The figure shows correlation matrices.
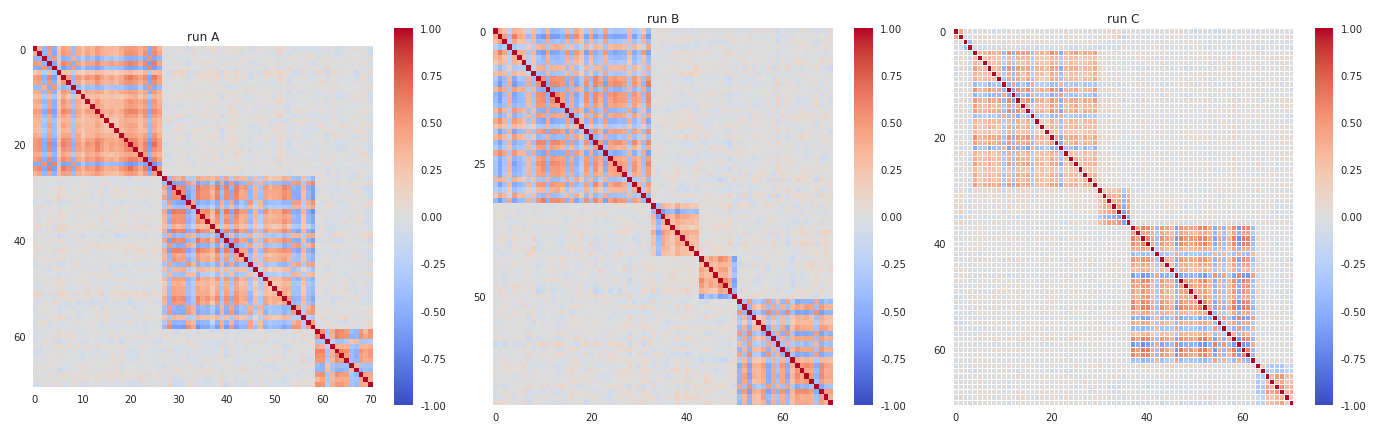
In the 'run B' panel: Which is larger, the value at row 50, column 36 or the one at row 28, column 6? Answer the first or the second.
the second
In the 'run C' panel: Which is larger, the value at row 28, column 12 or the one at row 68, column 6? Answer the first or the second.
the second
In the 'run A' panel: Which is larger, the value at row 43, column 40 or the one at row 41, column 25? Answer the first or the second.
the first
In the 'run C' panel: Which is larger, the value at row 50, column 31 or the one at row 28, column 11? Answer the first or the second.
the second
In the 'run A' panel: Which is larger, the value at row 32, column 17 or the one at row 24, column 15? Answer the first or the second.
the first
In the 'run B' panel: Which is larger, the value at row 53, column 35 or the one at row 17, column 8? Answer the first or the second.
the second
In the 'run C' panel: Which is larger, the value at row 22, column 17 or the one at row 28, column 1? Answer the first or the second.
the second
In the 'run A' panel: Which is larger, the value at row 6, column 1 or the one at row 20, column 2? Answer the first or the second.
the first
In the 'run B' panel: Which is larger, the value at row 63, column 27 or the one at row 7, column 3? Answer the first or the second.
the second
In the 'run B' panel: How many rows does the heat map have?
71
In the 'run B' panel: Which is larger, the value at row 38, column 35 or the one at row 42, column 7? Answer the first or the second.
the first
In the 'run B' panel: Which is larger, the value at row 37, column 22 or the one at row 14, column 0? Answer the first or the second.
the first
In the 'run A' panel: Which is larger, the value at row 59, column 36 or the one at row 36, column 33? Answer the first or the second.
the first
